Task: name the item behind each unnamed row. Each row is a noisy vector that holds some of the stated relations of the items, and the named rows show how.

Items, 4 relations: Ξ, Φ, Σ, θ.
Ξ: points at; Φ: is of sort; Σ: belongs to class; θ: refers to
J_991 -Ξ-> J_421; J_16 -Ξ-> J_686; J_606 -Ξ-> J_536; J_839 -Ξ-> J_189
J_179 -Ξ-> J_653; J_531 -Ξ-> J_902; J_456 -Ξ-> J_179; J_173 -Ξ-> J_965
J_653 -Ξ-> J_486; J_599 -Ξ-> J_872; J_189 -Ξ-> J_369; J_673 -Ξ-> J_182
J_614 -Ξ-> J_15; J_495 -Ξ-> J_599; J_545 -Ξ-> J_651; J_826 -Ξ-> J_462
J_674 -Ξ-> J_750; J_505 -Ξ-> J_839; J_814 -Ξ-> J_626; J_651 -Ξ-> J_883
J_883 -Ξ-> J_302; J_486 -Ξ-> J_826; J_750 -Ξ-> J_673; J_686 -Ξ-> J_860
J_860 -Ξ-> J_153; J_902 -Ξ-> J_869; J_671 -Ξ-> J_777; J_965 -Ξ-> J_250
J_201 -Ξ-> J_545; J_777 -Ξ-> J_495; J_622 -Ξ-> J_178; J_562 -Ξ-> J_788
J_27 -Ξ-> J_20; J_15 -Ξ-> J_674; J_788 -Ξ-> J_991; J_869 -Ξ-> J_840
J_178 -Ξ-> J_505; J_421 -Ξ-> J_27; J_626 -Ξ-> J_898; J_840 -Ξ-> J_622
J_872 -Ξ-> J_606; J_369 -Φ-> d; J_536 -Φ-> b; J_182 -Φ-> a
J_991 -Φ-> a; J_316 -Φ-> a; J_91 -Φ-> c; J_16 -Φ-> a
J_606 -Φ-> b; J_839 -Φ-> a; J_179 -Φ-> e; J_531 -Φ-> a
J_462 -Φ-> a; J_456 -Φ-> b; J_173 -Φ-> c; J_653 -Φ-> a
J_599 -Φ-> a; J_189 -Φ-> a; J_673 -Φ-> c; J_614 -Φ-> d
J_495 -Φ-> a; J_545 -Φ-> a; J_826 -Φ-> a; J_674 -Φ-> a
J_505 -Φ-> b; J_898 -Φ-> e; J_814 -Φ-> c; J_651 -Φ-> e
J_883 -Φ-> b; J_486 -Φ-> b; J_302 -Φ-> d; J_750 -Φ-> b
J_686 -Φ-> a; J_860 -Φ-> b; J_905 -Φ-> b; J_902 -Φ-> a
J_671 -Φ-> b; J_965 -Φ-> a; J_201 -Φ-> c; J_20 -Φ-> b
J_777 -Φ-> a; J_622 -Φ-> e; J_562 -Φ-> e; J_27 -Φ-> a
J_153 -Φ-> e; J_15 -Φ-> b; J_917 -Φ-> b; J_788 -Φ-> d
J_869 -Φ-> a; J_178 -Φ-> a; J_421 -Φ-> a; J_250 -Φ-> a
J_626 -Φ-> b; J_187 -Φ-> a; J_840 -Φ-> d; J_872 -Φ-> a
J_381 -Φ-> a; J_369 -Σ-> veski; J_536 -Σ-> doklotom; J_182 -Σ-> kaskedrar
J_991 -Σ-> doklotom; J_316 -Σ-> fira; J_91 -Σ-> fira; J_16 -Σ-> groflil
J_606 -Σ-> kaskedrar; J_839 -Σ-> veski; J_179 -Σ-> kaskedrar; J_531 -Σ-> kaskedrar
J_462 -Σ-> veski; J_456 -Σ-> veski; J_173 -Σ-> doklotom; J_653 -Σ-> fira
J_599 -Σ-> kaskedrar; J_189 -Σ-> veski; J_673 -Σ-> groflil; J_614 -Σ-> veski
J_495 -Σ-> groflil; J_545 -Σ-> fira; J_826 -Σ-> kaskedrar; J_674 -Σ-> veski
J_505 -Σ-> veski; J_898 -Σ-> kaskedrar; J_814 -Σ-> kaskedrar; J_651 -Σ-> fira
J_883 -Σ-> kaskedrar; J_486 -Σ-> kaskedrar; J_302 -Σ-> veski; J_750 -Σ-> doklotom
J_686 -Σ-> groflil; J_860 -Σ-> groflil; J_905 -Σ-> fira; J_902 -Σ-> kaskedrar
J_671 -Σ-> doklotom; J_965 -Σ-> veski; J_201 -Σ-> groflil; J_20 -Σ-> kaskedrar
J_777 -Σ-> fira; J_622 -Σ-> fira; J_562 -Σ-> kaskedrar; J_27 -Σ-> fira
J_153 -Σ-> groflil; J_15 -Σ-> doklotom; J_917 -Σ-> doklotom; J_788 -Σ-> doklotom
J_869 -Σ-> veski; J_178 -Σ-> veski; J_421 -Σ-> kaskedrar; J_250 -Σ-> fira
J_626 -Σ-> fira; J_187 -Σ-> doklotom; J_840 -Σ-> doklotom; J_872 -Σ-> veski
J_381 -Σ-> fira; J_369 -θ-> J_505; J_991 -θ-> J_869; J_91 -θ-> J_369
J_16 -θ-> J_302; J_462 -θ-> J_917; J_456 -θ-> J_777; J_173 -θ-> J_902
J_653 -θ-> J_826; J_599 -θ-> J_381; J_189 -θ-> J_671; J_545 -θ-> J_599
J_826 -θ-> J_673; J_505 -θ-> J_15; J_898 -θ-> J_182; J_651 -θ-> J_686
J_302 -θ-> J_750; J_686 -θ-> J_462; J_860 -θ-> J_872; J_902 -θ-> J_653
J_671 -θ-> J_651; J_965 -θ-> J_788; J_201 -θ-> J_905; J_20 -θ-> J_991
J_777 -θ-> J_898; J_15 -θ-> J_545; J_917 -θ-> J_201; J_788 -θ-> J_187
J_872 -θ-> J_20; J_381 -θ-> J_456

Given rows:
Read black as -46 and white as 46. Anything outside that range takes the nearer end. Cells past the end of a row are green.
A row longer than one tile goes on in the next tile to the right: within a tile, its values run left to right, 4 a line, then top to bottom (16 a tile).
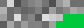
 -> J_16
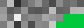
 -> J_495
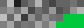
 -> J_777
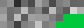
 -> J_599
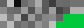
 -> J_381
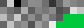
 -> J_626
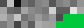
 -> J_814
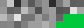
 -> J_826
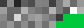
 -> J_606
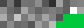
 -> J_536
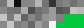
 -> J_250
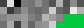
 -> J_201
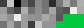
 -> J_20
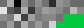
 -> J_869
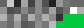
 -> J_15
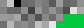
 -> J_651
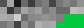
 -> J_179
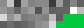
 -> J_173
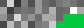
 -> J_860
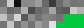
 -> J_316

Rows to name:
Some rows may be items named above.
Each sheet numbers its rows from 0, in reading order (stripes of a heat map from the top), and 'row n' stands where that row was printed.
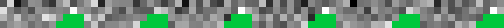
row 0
J_302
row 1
J_653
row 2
J_917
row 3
J_15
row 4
J_651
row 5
J_671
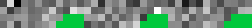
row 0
J_201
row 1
J_840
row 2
J_898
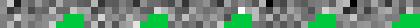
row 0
J_686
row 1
J_153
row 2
J_536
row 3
J_456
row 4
J_462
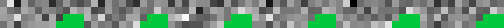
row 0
J_902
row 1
J_991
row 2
J_187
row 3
J_421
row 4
J_651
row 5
J_599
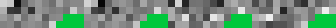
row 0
J_189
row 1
J_189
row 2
J_750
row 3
J_187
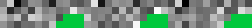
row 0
J_369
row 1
J_91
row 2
J_201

